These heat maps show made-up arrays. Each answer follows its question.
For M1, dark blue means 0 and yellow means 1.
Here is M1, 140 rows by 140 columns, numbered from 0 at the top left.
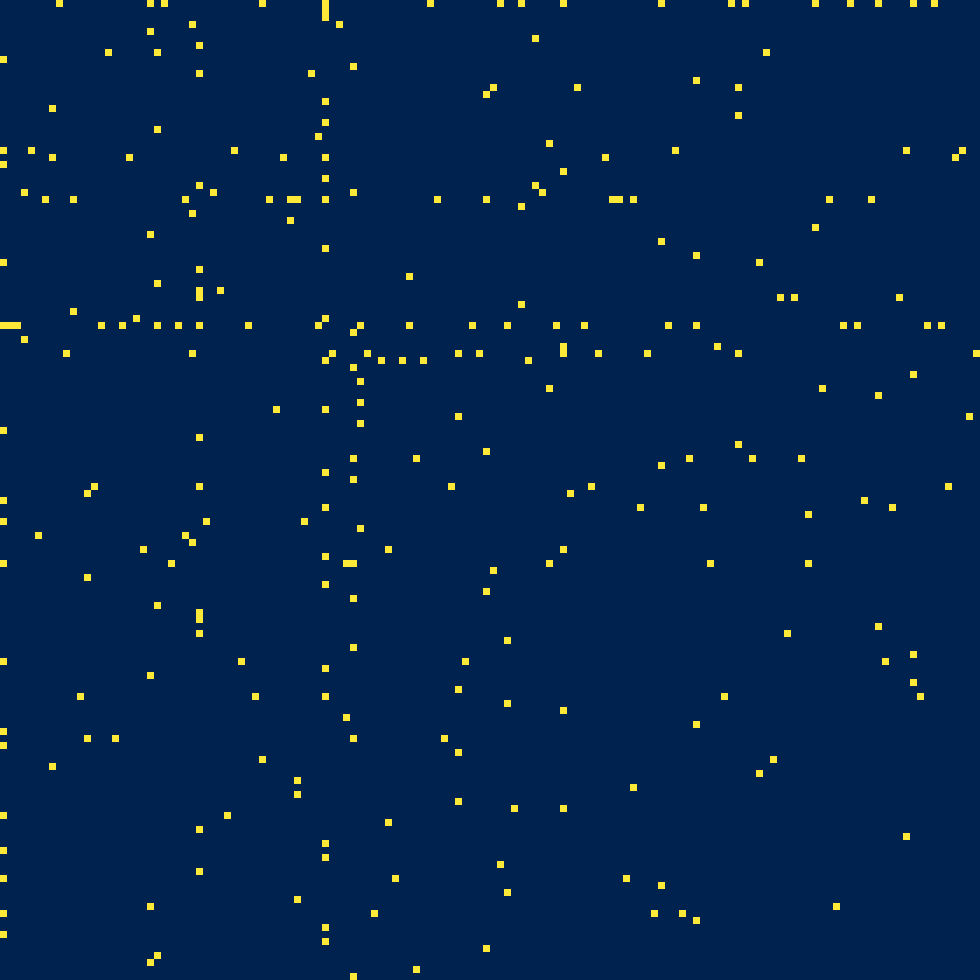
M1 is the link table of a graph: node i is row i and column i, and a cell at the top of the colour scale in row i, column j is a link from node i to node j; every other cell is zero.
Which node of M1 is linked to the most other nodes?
node 46
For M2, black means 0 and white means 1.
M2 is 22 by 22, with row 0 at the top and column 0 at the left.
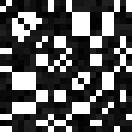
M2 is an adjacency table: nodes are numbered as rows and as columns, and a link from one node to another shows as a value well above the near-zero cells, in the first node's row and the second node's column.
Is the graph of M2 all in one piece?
yes
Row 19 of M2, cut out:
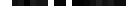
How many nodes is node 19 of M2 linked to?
5
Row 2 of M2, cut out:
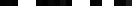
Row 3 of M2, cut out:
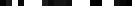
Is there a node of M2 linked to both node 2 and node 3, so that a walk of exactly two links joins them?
yes
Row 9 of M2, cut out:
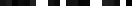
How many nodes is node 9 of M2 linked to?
6
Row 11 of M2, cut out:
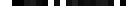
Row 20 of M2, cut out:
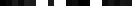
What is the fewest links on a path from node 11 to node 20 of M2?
2
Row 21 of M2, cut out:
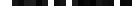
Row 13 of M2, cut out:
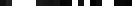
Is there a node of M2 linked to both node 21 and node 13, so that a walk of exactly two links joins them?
no
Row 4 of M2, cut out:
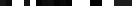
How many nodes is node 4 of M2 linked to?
8
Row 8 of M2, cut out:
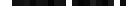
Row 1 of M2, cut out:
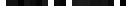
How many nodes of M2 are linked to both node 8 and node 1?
4
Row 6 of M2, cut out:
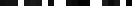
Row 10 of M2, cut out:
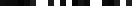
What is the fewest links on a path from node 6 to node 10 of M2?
1
